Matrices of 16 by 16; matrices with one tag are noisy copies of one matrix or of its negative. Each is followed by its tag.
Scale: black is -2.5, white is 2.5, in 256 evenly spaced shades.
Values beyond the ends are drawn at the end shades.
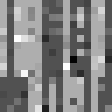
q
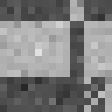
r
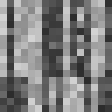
q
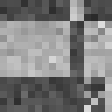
r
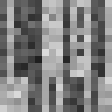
q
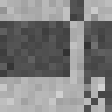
r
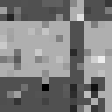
r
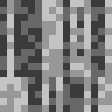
q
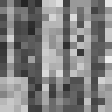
q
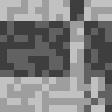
r
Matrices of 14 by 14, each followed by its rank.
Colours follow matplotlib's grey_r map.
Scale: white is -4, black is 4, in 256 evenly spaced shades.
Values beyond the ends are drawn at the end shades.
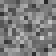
full rank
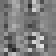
three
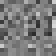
three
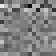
three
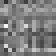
three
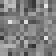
three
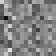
three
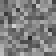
full rank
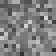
full rank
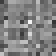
three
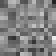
three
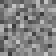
full rank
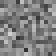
full rank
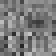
three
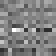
three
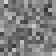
full rank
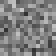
full rank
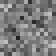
full rank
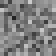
full rank
